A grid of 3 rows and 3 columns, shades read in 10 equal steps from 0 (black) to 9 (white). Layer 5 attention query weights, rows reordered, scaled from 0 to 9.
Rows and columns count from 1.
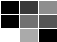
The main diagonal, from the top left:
0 4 0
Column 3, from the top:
5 3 0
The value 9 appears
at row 3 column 1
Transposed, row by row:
0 0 9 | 2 4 6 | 5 3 0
